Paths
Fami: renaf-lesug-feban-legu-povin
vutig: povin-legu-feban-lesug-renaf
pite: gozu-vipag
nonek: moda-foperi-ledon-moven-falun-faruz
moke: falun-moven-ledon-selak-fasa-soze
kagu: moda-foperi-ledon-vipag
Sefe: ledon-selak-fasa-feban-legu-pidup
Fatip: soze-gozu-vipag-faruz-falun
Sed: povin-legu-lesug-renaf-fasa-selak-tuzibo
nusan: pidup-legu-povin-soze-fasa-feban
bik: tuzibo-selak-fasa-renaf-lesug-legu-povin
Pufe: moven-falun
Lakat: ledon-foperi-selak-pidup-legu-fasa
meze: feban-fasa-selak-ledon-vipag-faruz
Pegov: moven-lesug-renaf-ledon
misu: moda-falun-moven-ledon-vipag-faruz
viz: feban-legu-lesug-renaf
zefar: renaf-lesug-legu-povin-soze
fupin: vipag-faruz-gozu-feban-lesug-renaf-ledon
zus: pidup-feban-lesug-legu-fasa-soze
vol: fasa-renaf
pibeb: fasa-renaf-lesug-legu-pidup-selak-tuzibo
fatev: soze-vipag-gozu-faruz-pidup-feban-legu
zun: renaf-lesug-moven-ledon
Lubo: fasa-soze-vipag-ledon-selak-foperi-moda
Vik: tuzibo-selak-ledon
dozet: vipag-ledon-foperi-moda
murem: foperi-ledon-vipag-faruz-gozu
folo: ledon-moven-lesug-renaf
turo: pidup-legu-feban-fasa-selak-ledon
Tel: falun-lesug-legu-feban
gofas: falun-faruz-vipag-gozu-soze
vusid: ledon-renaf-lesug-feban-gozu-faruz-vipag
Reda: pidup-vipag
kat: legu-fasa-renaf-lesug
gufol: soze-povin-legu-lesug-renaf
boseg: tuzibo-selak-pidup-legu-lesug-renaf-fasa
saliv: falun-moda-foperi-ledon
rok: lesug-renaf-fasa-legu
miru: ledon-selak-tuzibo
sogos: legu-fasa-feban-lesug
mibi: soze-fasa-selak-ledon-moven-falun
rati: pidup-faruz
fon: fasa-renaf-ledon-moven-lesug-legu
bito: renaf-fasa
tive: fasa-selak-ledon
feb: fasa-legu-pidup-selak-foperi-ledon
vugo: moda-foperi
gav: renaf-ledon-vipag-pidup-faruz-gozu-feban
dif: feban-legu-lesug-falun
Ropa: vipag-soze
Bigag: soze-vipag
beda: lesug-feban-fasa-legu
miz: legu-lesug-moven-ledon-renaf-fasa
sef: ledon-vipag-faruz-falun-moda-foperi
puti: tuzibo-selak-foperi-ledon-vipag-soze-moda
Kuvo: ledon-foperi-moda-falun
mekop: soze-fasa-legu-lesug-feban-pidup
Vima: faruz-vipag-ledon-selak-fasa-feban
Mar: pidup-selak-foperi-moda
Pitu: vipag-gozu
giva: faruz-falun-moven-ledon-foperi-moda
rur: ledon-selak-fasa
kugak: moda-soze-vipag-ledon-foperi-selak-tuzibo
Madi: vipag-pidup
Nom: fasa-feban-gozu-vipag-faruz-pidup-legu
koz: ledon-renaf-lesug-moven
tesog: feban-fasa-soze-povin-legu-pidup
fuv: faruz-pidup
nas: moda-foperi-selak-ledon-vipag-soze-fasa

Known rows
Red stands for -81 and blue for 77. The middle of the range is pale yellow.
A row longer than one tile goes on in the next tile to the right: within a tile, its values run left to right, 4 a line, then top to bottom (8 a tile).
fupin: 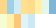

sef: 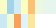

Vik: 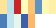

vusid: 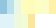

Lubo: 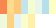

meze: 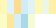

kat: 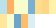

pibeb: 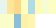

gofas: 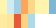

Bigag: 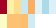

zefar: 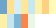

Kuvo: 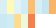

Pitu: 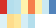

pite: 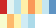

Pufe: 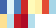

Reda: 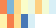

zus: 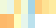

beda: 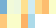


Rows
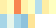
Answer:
bik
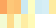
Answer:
mibi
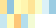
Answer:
Vima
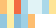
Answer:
tive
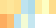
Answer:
tesog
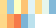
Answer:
fuv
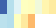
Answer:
koz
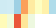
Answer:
giva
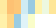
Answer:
feb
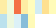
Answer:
boseg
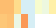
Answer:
mekop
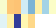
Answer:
vol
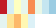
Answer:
Ropa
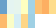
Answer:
viz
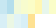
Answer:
gav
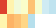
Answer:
Fatip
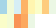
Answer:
moke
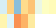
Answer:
saliv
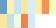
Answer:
miz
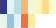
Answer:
zun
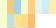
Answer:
nonek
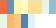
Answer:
Madi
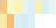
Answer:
Nom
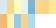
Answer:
sogos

